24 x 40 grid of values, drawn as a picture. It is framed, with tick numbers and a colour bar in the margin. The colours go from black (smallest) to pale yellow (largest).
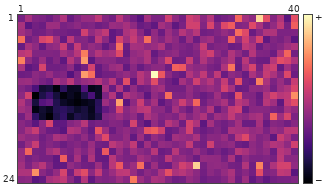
Odd patch: lower, in the middle left. Histogram: heavy tails on both sides. Mirror symmetry: none. Ninth with the lowest average: middle left. Stripes: none.
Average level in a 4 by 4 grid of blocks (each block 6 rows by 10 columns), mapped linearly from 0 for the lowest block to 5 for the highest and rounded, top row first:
4 4 4 5 / 1 3 4 5 / 0 3 4 4 / 4 4 4 4
